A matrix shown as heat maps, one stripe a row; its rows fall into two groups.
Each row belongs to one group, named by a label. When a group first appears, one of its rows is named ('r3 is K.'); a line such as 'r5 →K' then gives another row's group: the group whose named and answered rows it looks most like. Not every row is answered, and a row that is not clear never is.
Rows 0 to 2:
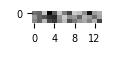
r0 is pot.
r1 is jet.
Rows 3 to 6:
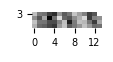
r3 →pot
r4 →pot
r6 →jet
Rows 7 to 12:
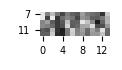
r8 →pot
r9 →pot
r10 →pot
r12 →jet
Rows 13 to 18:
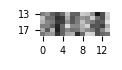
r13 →pot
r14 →pot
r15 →pot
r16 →pot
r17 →pot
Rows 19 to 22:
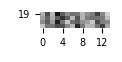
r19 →pot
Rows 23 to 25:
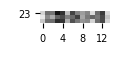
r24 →pot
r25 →pot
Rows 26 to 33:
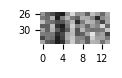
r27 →pot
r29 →jet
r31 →jet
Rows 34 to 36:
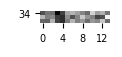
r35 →pot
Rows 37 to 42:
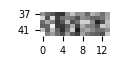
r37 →jet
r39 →pot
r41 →jet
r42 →pot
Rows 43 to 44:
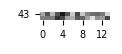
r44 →jet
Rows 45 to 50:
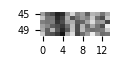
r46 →pot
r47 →jet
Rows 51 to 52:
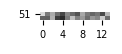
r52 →jet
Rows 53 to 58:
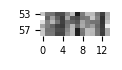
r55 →pot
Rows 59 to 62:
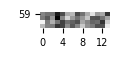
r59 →jet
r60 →pot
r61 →pot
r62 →pot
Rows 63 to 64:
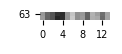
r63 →jet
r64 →jet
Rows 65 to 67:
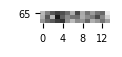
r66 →pot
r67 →jet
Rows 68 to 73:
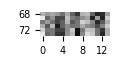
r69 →pot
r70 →pot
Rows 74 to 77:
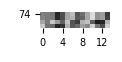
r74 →jet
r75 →jet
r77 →pot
